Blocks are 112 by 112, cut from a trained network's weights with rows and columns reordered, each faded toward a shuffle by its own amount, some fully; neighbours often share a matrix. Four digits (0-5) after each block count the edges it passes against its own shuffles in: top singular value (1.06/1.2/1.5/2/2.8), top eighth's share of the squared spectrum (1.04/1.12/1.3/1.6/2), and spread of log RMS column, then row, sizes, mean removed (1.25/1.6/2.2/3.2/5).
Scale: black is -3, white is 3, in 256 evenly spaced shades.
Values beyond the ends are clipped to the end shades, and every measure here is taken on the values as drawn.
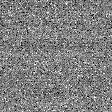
2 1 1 0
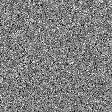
1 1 0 0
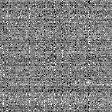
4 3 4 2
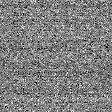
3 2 2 0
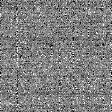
3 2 3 0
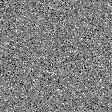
0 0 0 0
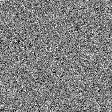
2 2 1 1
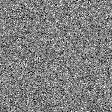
0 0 0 0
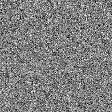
2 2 1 1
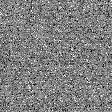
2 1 0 0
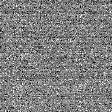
3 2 2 0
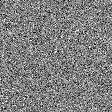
1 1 0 0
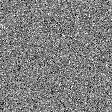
0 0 0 0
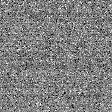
2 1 1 0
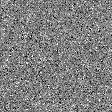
0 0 0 0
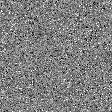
0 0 0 0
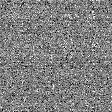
2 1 1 0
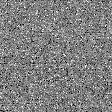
1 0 0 0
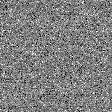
1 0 0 0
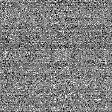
3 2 2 1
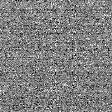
2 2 2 0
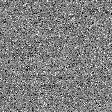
1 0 0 0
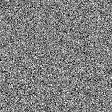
2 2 0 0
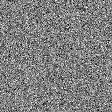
1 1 0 0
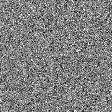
2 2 1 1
